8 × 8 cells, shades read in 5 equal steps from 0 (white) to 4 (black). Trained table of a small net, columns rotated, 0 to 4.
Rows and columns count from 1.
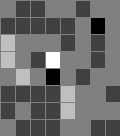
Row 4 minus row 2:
-2 -1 0 -3 -1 0 -1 0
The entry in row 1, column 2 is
3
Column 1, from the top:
2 3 1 1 2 3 3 2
